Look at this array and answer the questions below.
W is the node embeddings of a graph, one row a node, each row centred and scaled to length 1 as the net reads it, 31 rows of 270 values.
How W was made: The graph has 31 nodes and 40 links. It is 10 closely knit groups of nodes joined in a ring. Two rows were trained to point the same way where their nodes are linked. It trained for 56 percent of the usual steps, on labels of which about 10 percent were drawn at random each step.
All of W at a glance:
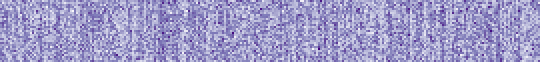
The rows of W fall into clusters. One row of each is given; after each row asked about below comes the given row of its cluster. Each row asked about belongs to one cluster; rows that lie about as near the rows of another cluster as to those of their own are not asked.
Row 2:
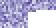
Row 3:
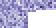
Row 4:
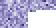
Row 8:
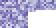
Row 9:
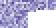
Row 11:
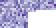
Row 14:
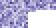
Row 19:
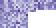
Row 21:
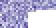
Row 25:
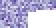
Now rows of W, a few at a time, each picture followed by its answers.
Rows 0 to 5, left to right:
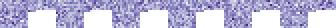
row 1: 14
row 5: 11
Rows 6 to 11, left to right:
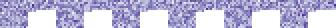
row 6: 11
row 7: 8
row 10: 8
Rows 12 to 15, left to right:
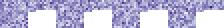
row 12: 19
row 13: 21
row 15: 8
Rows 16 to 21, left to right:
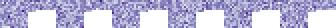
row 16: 25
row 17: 14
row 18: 9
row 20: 9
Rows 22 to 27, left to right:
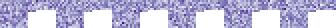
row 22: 2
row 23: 3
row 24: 21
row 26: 19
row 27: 4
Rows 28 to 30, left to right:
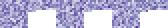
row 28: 3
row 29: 25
